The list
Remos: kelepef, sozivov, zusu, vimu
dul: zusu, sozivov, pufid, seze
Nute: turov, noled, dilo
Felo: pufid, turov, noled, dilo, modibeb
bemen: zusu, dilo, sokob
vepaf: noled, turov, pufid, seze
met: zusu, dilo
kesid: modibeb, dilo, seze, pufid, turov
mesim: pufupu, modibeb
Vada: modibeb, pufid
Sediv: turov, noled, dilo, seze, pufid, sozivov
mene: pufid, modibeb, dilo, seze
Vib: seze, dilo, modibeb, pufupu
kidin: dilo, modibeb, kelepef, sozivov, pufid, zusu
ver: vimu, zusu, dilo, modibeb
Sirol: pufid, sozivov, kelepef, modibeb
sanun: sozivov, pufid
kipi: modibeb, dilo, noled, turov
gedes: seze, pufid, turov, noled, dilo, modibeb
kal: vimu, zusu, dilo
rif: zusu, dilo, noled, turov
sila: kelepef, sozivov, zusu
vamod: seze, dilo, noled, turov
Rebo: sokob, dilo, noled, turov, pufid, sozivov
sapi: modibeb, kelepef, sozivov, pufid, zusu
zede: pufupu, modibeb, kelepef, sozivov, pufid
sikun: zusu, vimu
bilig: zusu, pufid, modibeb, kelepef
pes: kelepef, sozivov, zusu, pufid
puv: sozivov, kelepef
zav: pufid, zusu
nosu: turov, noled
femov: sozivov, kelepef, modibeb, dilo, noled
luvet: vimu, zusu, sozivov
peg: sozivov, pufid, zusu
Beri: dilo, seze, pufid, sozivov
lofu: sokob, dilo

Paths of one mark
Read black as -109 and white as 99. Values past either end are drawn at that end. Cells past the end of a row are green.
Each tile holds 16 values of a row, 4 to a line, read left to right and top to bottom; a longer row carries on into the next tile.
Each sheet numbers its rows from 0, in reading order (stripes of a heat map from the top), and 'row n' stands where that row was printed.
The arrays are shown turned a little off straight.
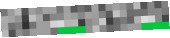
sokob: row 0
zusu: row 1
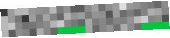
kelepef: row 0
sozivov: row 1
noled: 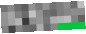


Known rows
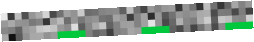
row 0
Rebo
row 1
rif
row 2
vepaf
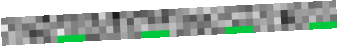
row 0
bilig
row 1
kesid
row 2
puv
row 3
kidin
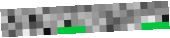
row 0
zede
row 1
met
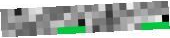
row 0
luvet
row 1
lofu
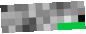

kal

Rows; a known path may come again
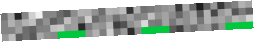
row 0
luvet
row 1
sapi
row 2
gedes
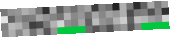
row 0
bilig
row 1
vepaf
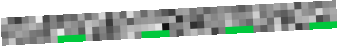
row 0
peg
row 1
lofu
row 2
mesim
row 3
Sirol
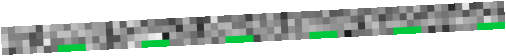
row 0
femov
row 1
bemen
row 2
Vib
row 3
mene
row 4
nosu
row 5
vamod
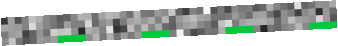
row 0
sikun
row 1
kidin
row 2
dul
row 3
Nute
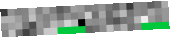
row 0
kal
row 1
Vada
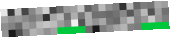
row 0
Rebo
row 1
kipi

